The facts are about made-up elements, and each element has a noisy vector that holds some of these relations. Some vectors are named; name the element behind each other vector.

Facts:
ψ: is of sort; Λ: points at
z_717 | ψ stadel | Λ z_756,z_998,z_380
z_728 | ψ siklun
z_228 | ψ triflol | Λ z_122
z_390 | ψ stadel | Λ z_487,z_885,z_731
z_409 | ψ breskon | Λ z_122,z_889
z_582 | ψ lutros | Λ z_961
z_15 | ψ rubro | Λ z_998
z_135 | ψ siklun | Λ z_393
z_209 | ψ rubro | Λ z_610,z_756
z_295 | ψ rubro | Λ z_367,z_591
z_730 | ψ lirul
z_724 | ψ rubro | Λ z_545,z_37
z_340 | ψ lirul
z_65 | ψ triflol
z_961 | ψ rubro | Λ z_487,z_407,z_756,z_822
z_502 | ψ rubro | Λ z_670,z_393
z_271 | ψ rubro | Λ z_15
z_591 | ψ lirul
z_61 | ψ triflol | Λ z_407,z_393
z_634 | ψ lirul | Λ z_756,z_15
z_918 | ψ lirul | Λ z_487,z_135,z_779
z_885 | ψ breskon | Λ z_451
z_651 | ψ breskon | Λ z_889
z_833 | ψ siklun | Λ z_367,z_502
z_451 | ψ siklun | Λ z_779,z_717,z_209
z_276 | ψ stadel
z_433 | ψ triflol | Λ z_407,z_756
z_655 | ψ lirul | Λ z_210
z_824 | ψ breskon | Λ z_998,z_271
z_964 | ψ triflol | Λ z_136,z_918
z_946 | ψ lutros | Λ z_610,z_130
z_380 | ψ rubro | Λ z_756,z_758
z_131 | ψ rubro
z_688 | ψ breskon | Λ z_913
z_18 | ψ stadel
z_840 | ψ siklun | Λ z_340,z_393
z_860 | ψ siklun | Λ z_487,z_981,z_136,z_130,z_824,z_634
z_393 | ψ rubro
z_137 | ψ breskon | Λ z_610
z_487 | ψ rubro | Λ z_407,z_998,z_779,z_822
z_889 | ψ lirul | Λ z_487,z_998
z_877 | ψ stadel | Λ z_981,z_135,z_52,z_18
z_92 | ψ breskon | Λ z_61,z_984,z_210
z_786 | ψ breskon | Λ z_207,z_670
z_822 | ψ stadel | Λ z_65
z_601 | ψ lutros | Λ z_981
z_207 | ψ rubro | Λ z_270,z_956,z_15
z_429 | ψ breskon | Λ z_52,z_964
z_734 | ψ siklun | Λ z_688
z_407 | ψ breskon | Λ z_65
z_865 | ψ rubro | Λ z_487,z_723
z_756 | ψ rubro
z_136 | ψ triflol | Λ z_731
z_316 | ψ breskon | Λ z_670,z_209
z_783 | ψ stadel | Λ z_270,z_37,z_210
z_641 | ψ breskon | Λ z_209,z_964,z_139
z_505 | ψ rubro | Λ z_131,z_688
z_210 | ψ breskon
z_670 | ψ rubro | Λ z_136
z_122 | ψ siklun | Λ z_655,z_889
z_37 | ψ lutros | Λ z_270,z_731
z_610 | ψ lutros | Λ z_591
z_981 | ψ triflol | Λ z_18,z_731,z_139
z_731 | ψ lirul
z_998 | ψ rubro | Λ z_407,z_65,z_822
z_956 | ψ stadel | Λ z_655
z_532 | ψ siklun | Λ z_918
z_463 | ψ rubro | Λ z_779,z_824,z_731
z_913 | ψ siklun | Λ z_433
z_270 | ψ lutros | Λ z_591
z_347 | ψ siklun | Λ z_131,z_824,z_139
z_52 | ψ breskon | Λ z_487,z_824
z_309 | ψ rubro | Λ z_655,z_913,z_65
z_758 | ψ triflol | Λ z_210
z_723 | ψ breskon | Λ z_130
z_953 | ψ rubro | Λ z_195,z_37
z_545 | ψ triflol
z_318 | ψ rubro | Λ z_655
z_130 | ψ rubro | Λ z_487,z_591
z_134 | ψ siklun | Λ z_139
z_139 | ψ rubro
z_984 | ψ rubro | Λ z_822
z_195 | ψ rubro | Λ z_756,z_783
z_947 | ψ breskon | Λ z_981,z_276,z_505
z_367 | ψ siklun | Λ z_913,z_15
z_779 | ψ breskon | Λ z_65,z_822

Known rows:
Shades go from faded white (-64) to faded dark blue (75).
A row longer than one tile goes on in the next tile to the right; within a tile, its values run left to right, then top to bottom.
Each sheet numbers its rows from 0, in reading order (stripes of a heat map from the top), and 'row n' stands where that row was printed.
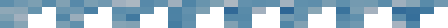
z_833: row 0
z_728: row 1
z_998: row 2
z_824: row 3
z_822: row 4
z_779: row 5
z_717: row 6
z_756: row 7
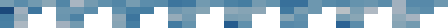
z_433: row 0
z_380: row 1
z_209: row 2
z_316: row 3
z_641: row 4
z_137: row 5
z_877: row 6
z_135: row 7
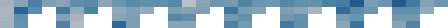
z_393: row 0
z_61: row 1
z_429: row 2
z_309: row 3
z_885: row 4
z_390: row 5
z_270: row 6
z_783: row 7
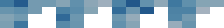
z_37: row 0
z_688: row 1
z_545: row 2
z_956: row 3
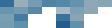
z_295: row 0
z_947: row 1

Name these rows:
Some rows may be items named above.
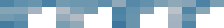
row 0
z_390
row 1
z_840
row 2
z_824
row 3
z_340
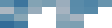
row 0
z_601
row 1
z_135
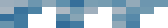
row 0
z_131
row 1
z_601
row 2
z_730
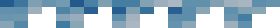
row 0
z_783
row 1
z_136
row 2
z_758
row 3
z_407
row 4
z_889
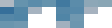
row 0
z_822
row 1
z_956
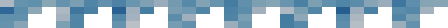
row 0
z_407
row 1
z_670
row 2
z_228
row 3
z_728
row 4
z_956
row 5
z_134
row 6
z_228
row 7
z_956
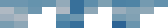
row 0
z_840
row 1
z_18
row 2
z_641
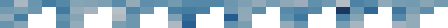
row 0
z_865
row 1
z_409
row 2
z_502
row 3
z_591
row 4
z_734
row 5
z_15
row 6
z_65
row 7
z_122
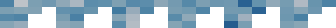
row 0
z_309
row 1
z_984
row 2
z_61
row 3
z_728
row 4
z_981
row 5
z_961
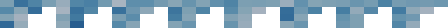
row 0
z_964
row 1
z_731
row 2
z_779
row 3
z_367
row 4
z_92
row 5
z_913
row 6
z_451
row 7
z_651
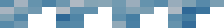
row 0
z_463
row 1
z_505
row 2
z_634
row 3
z_139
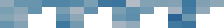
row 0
z_532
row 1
z_860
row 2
z_318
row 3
z_276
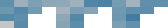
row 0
z_655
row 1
z_918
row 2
z_271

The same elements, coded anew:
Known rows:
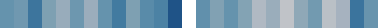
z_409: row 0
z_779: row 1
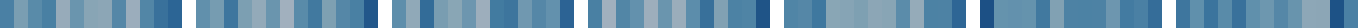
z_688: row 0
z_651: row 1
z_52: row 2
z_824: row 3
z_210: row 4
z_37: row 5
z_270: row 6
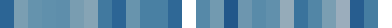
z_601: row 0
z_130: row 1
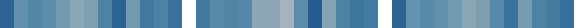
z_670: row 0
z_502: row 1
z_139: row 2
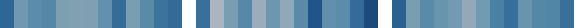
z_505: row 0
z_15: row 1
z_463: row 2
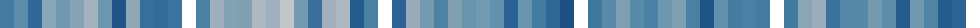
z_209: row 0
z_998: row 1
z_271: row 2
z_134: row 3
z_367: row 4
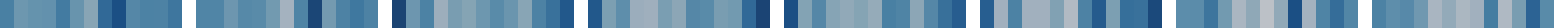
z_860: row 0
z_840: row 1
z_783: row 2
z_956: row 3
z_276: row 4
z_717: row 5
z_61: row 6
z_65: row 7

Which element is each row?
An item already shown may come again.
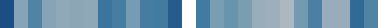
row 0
z_877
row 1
z_984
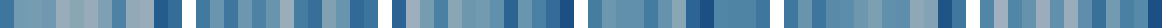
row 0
z_309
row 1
z_946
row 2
z_271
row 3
z_860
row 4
z_295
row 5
z_824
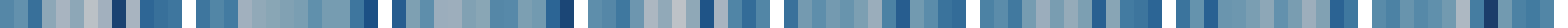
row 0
z_433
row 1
z_655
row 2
z_956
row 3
z_61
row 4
z_582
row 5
z_228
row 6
z_591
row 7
z_135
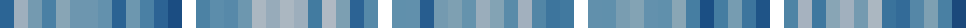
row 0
z_271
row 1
z_65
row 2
z_137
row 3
z_122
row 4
z_889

